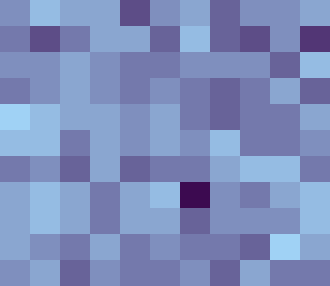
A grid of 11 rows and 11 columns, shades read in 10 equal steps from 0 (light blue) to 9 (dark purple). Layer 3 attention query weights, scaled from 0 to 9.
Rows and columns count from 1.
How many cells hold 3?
28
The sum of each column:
28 25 34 29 39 33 42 41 39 31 32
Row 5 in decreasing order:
5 4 4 4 3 2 2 2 2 1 0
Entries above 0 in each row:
11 11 11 11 10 11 11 11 11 10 11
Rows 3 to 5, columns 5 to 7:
4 4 3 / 4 3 4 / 3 2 4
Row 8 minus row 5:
2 0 0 2 -1 -1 5 -2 0 -2 -1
